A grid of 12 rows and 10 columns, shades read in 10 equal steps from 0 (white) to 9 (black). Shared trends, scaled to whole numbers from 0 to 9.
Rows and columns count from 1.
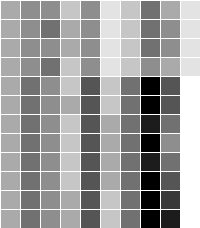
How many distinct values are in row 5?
7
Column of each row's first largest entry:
8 3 8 3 8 8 8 8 8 8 8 8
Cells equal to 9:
6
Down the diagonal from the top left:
3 4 4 2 6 2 5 9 5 0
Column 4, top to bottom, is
2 3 3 2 2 3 2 2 2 2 3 3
